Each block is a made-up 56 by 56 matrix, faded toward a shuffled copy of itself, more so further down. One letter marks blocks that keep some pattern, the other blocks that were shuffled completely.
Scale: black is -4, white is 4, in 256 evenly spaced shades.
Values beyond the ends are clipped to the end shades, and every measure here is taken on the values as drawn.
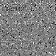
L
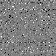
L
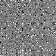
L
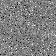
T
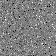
T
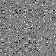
L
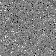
T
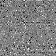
L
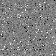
L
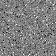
T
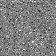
T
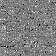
L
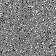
T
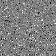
L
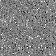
L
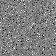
T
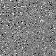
L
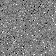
T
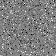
T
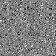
L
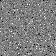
T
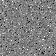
T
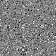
L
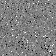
L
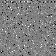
L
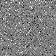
L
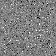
L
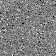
T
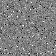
L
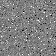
T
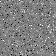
T
